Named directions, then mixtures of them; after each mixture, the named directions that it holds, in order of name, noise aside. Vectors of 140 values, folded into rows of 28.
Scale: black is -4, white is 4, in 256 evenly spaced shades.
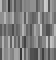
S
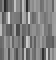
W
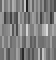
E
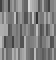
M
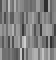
S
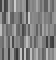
S, W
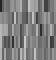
M, S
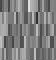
M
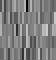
E, W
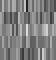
E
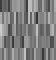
M, W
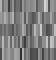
S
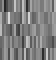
W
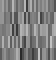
E, S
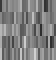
M, S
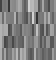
M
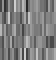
S, W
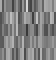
E, M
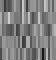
S, W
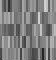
S, W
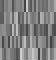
E, S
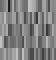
M, S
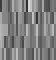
E, M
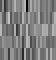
E, W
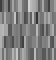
M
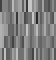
E, M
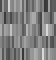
E, S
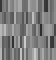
M, S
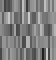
S, W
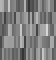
E, M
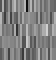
E, W
